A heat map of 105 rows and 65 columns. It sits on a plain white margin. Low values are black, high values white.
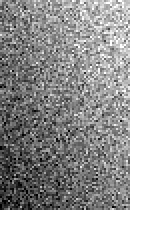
Ninth with the highest average: top right. Ninth with the lowest average: bottom left. Stripes: none. Grain: fine. Slope: up to the top right. Odd rows or columns: none. Mirror symmetry: none.
